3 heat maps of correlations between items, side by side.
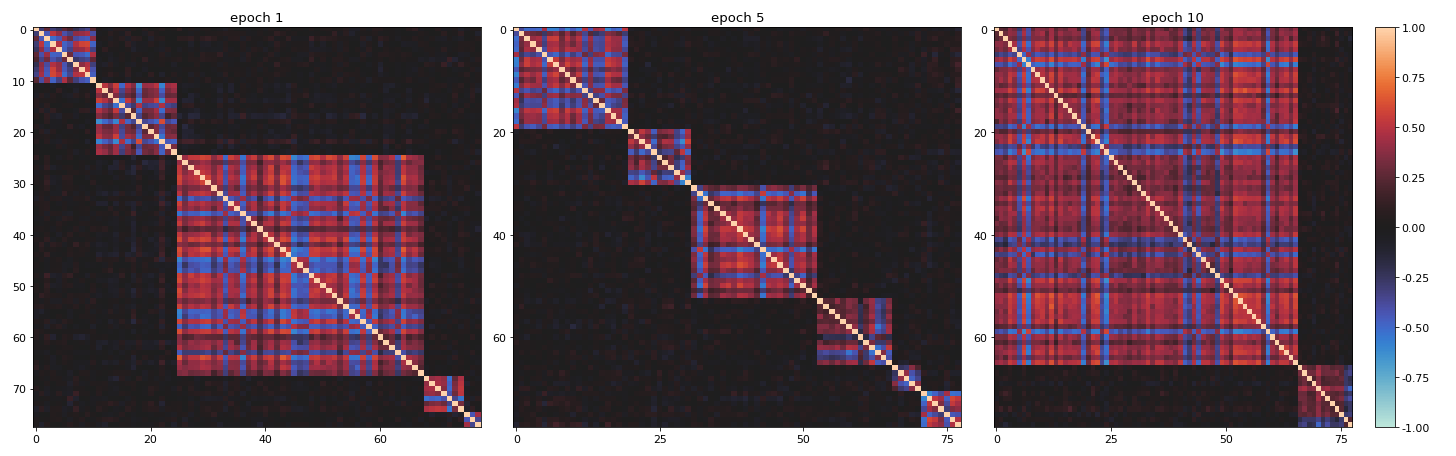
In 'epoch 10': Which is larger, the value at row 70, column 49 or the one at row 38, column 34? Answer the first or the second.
the second
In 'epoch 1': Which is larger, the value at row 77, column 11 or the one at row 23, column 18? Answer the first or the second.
the first
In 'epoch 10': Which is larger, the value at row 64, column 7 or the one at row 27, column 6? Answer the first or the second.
the second
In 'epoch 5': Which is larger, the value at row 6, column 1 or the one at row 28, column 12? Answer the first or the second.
the first
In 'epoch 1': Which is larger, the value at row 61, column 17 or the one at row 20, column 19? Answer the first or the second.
the second
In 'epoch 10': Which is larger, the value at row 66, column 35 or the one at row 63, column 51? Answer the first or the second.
the second
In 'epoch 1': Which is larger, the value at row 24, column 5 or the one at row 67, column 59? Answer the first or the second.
the second
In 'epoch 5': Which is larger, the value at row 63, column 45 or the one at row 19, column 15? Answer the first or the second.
the second
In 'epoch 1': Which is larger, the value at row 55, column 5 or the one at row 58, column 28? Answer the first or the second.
the first
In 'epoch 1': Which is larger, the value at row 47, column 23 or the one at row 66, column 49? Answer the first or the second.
the second
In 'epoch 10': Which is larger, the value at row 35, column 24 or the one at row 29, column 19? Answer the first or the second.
the second
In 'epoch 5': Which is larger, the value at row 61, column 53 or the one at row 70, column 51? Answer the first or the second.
the first
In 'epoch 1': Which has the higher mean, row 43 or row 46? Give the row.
43
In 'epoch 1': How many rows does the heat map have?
78
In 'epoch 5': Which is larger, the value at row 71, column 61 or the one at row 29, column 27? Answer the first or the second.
the first
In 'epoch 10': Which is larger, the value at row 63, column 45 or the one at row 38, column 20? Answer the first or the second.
the first
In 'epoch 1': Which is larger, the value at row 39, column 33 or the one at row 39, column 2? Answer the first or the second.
the second
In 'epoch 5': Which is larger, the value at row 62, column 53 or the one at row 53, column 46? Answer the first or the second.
the first
